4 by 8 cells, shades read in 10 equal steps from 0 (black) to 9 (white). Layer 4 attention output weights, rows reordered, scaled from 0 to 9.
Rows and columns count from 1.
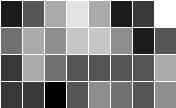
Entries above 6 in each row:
2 2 0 0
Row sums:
36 38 30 24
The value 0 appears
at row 4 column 3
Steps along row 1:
up up up down down up up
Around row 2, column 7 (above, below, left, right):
2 3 5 3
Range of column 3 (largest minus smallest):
6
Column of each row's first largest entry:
8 4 2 5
